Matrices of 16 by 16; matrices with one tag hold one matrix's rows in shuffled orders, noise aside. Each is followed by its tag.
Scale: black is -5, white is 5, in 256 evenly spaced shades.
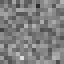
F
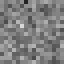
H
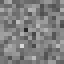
H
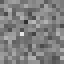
H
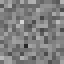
H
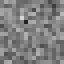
H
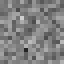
H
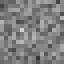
F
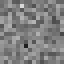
H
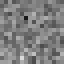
H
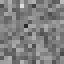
H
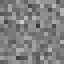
F
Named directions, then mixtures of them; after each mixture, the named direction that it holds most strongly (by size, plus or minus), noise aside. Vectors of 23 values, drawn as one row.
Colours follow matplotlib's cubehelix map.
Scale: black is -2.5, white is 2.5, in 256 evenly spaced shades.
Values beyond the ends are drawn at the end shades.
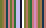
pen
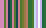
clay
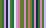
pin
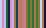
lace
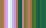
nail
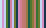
lace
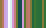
nail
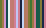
pen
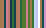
clay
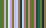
nail
